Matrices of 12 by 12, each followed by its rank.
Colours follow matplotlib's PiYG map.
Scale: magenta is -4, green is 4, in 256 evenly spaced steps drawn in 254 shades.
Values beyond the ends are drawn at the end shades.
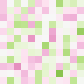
full rank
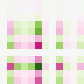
one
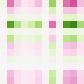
one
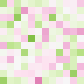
full rank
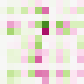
two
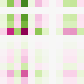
one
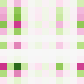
one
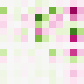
two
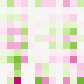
two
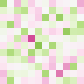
full rank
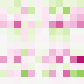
two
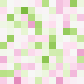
full rank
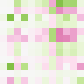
two
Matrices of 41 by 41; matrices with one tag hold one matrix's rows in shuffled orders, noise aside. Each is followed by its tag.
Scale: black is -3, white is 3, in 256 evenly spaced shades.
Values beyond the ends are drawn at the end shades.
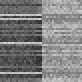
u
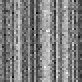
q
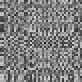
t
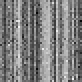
q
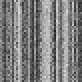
q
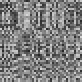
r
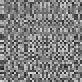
t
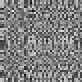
t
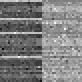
u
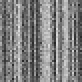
q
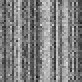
q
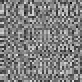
t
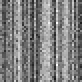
q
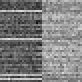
u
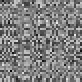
r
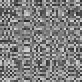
r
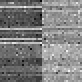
u
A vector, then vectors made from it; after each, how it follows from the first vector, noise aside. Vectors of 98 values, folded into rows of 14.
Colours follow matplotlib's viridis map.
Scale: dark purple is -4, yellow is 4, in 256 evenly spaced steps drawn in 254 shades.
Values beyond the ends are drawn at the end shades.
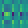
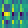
scaled up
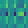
reversed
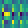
scaled up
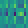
reversed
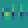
partly zeroed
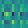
copied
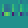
partly zeroed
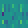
partly zeroed
